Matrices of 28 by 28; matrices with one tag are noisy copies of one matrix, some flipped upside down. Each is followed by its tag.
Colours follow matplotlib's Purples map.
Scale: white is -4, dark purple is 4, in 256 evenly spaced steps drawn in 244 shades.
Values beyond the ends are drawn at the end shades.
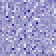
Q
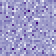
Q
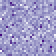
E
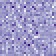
Q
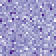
E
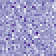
Q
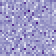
Q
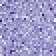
E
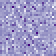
Q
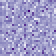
Q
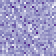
Q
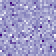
E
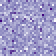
E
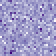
E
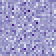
Q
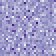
Q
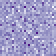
Q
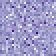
Q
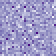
Q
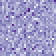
Q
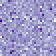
E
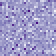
Q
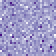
E
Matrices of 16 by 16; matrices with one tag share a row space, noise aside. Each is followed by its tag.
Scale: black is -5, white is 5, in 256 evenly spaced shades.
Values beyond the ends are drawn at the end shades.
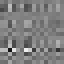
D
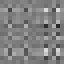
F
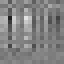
D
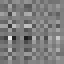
D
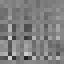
D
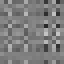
F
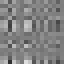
D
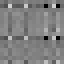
F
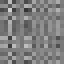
D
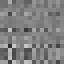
D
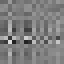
D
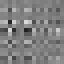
D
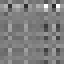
F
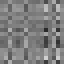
F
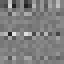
D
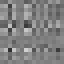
D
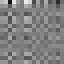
D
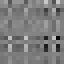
F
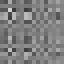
D
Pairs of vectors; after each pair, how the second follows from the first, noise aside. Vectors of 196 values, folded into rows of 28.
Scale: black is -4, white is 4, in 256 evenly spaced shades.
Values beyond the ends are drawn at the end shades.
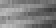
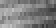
copied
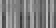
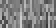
sign-scrambled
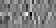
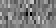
sign-scrambled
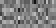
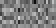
copied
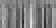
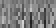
sign-scrambled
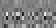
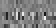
sign-scrambled
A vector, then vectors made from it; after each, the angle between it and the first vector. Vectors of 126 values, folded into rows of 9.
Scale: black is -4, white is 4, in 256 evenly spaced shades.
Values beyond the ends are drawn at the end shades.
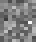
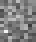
orthogonal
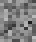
nearly opposite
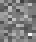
orthogonal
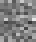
partly opposed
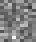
orthogonal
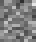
partly aligned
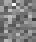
orthogonal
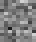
partly opposed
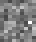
nearly parallel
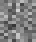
partly opposed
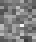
orthogonal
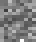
orthogonal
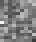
orthogonal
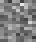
partly aligned
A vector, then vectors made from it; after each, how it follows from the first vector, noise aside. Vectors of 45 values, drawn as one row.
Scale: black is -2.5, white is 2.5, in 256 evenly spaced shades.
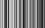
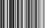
negated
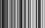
reversed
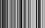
reversed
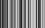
reversed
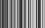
reversed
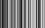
reversed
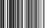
negated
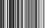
negated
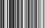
negated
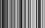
reversed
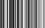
negated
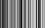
reversed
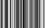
sign-scrambled
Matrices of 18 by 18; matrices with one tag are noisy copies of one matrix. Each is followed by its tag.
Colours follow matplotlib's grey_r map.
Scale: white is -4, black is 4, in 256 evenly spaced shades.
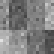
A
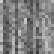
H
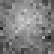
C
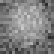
C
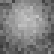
C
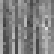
H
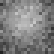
C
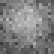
C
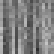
H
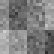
A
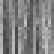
H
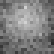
C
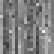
H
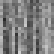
H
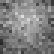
C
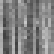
H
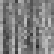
H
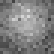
C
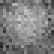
C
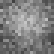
C
